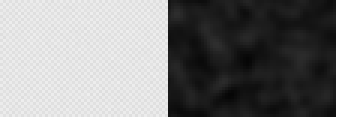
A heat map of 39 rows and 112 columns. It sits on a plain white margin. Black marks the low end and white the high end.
The table splits into one row of 2 panels. Panel 1,1: very high, checkered, faint in contrast. Panel 1,2: very low, blotchy, faint in contrast.
